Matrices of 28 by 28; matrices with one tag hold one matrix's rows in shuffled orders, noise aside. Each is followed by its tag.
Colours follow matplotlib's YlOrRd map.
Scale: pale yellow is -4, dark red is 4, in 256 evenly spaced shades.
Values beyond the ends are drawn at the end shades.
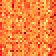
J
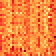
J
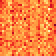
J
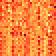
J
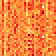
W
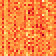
W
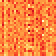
W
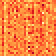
W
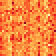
J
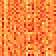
W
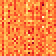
W
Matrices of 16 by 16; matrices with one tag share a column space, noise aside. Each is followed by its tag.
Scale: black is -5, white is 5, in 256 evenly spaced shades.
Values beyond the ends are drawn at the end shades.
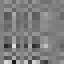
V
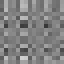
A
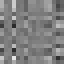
A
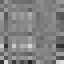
V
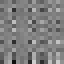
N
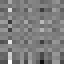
N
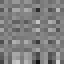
N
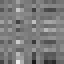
N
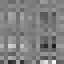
V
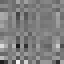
V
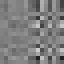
A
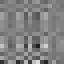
V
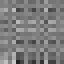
N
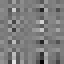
N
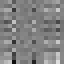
N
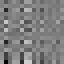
N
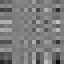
N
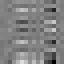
N
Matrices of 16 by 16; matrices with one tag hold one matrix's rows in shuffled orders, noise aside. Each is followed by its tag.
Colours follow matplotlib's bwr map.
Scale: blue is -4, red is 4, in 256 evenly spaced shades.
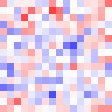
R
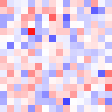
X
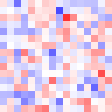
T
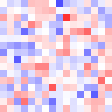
T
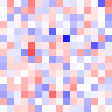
X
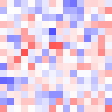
R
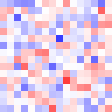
T
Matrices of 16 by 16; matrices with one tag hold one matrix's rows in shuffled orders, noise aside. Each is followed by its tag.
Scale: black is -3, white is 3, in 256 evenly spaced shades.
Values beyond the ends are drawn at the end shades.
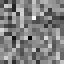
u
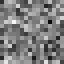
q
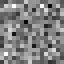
q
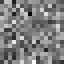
u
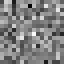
u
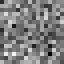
q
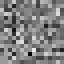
u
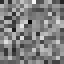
u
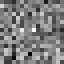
u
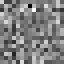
u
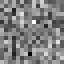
u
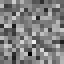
u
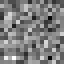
q
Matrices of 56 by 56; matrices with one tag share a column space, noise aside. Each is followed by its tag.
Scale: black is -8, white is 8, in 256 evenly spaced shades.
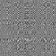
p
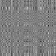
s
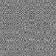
p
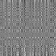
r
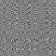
p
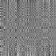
r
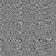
p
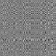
p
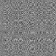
p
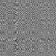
p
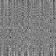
r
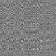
p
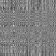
s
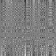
r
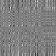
s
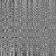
r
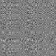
p
